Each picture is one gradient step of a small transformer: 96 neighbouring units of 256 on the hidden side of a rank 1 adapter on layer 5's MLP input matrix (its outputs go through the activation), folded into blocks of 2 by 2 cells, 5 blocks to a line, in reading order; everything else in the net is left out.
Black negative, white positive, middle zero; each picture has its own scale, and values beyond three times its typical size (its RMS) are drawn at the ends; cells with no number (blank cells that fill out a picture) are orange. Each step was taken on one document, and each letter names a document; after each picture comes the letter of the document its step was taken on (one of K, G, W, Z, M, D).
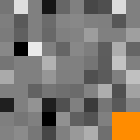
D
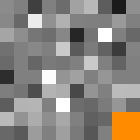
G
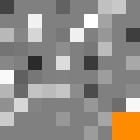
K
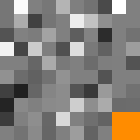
D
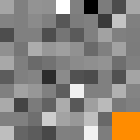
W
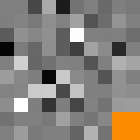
G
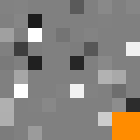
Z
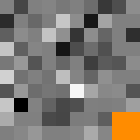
G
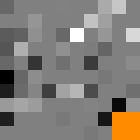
K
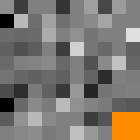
D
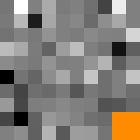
D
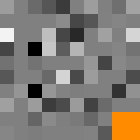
W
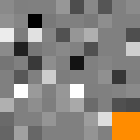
Z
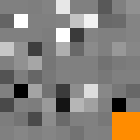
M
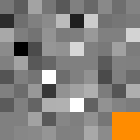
M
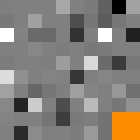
G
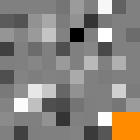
G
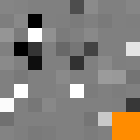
Z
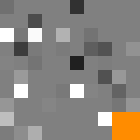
Z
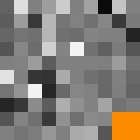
D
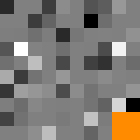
K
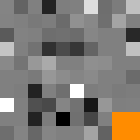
W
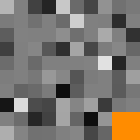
W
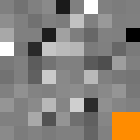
W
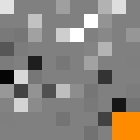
K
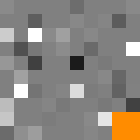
Z
